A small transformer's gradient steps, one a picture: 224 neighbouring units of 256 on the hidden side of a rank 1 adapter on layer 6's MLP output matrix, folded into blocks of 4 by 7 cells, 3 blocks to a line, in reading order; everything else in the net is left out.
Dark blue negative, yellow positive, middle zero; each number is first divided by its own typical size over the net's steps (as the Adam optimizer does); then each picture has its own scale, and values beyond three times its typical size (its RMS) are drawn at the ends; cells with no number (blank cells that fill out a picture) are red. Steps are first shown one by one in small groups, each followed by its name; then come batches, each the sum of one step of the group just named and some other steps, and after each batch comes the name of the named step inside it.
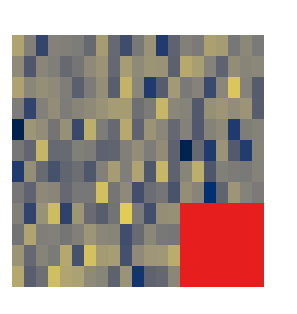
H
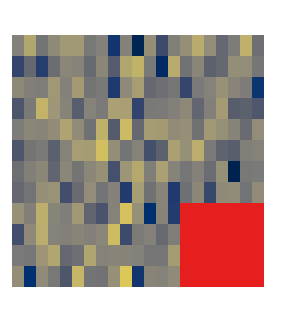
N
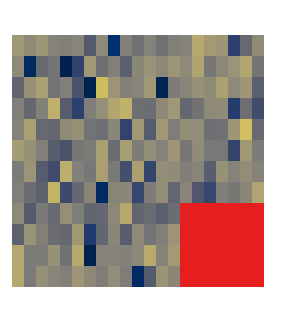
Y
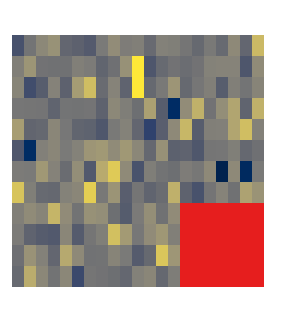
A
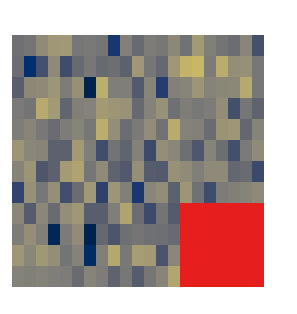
Y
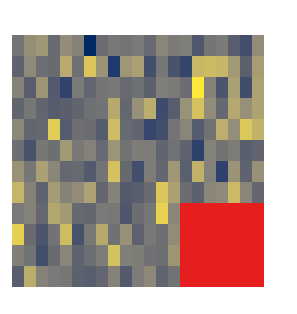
A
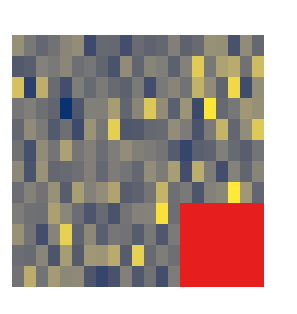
H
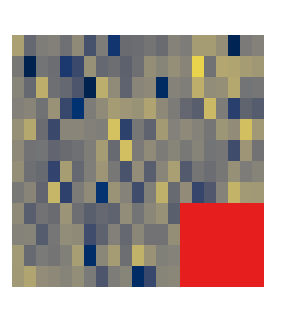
Y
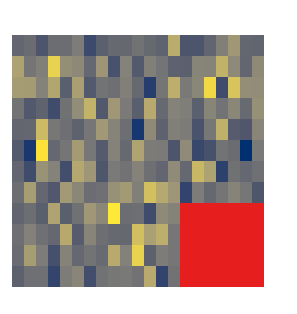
H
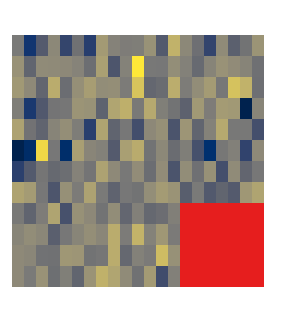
A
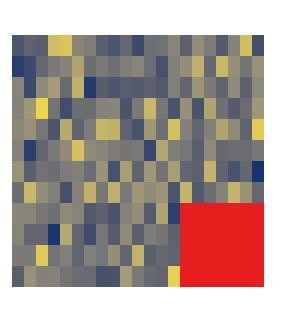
N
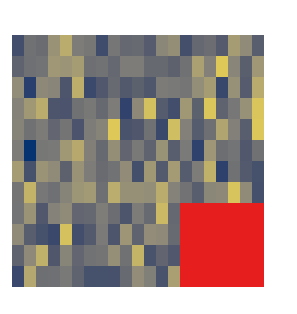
A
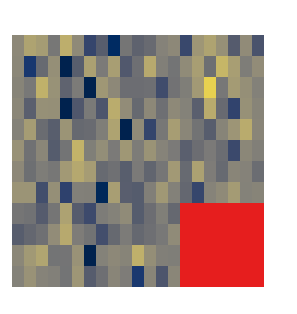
Y
